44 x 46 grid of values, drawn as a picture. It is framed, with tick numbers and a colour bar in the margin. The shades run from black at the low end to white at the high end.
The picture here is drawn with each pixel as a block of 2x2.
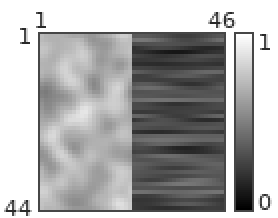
The table splits into one row of 2 panels. Panel 1,1: high, blotchy. Panel 1,2: low, streaked across.
